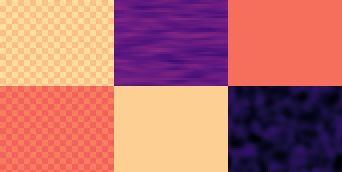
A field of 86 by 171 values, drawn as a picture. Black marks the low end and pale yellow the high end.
The table splits into 2 rows of 3 panels. Panel 1,1: very high, checkered, faint in contrast. Panel 1,2: low, streaked across, faint in contrast. Panel 1,3: high, flat. Panel 2,1: high, checkered, faint in contrast. Panel 2,2: very high, flat. Panel 2,3: very low, blotchy, faint in contrast.
